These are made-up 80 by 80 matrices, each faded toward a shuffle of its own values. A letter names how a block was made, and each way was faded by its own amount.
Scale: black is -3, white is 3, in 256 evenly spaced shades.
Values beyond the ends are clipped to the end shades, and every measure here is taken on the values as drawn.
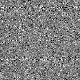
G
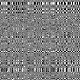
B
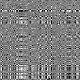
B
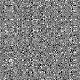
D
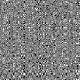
D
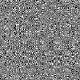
D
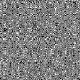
D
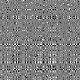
B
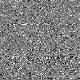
G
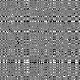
B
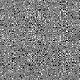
D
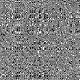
D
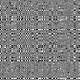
B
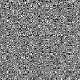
D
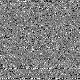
G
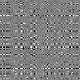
B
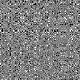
D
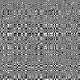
B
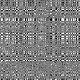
B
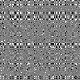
B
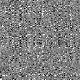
D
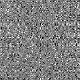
D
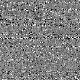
G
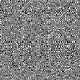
D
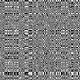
B
